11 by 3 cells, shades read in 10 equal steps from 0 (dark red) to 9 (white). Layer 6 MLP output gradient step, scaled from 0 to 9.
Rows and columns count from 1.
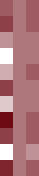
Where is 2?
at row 2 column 1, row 6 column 1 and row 9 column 1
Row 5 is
6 4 3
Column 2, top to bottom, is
4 4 4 4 4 4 4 4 4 4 4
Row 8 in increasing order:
0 3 4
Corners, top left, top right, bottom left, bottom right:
3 3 1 3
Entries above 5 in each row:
0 0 0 1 1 0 1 0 0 1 0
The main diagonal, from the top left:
3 4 4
